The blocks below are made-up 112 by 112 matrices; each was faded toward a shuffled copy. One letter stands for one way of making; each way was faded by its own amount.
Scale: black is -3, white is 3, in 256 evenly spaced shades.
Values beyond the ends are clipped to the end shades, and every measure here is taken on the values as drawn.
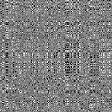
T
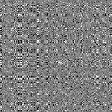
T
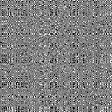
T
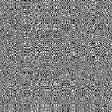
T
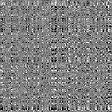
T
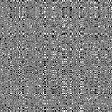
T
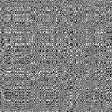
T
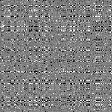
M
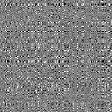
T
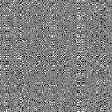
T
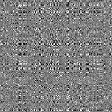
T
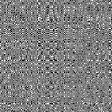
T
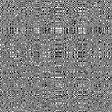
T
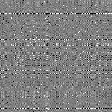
M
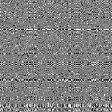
M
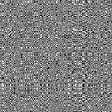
T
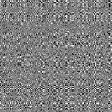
T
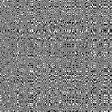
T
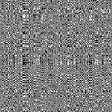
T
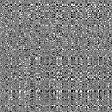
T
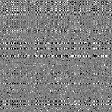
M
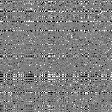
M
